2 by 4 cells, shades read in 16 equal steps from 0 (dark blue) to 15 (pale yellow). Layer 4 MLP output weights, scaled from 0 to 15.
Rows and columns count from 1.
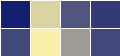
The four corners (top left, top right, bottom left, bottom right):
0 2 3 3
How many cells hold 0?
1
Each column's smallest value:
0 13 4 2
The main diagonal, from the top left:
0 15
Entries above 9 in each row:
1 1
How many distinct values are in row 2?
3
